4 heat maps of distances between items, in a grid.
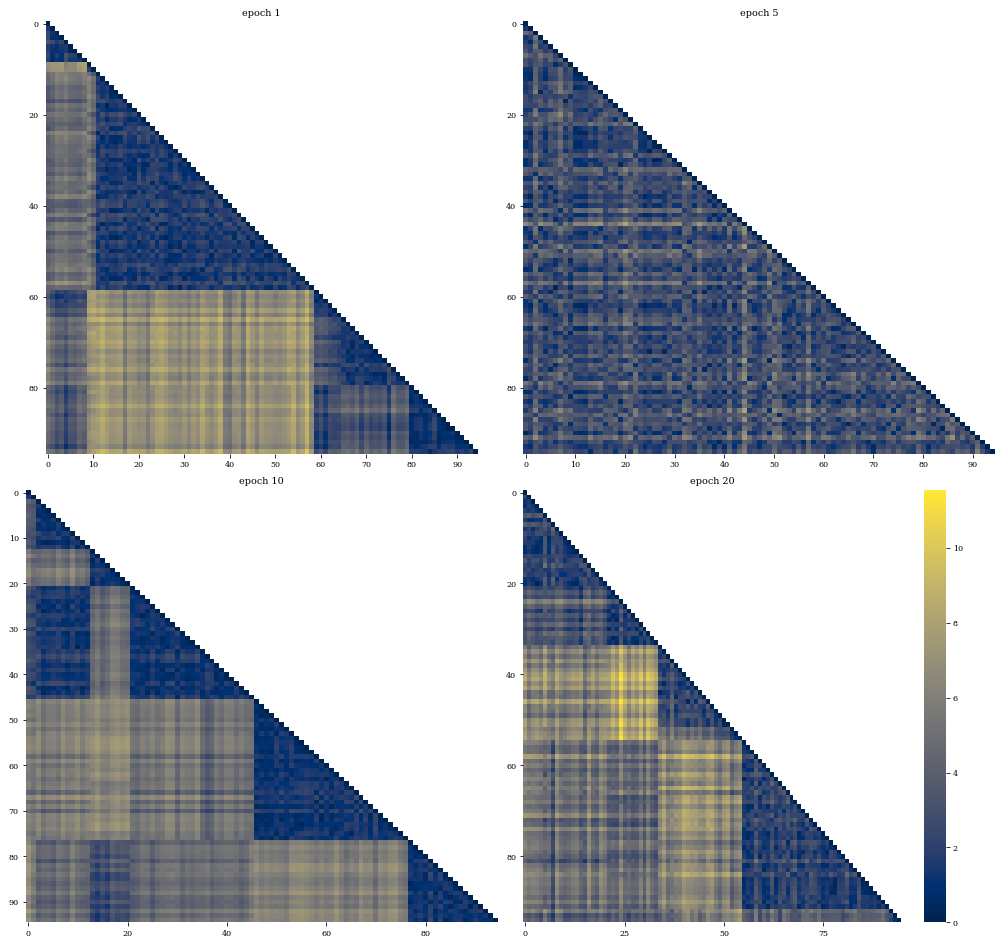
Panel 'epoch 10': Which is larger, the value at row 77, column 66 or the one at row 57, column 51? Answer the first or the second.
the first
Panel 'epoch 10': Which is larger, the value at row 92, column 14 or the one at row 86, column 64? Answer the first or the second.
the second
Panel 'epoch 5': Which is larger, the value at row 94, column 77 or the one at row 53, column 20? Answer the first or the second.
the second
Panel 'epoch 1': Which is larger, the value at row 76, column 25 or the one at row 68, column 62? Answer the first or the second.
the first
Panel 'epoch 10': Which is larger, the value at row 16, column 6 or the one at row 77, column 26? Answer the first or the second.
the first
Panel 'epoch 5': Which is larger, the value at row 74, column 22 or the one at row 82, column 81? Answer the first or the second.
the first
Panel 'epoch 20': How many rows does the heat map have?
95
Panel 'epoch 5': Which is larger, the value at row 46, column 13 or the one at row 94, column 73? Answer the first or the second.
the second
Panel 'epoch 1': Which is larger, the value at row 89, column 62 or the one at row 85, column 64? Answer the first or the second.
the second
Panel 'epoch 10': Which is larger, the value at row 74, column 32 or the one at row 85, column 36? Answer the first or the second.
the first
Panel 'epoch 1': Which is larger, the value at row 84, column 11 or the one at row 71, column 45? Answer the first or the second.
the first
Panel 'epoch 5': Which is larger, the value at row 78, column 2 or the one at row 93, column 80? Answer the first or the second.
the first
